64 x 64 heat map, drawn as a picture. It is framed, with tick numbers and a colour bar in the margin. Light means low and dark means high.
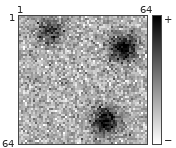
Odd rows or columns: none. Mirror symmetry: none. Bumps: three. Ninth with the highest average: top right.
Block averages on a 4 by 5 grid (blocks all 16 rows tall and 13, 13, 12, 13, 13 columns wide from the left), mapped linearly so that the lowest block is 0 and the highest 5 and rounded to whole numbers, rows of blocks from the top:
1 3 0 2 2
0 0 0 2 2
0 0 0 1 0
0 0 1 5 1
